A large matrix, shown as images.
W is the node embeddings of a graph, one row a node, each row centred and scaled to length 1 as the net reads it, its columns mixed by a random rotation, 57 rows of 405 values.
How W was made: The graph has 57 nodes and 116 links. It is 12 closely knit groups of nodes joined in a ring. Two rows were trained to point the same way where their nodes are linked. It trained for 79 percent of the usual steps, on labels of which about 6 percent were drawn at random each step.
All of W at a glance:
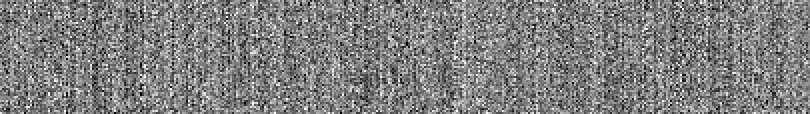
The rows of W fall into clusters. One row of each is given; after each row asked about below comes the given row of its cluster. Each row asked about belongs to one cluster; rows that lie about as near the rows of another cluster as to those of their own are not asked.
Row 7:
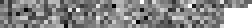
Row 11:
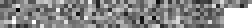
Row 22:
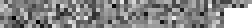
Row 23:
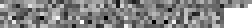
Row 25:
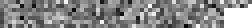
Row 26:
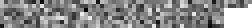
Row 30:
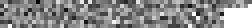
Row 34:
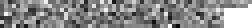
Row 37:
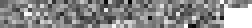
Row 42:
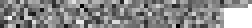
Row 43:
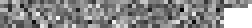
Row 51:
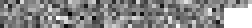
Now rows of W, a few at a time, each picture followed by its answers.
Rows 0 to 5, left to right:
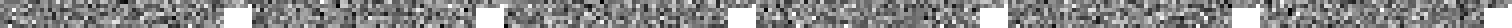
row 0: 30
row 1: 51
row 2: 26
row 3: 43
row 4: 30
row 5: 11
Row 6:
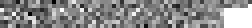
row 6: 42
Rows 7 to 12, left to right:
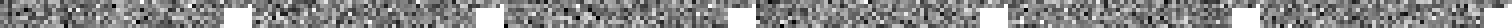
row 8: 42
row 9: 26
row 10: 34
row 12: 22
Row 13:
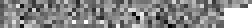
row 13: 25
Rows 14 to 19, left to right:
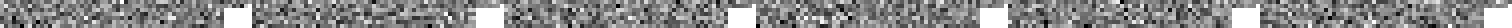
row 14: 22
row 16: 7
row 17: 26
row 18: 34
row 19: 30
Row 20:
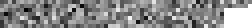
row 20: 7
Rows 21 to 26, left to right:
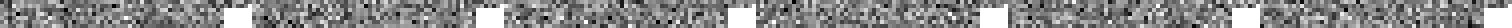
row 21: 7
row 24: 30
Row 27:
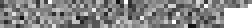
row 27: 37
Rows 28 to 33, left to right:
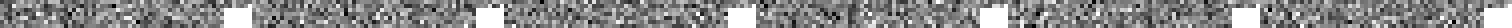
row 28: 7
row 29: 25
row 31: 51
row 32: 11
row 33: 43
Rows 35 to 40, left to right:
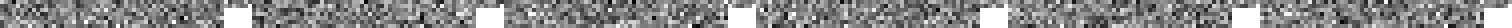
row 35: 25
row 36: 34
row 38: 43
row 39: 37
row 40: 37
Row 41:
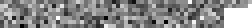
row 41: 23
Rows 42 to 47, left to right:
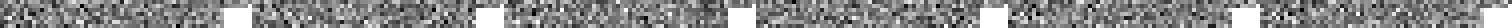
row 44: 11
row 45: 30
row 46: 42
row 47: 42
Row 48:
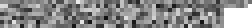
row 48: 23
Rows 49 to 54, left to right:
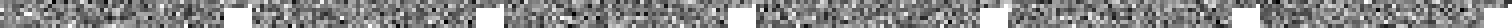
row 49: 37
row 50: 43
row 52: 43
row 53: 26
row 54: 34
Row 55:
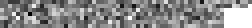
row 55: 42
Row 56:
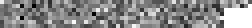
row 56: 25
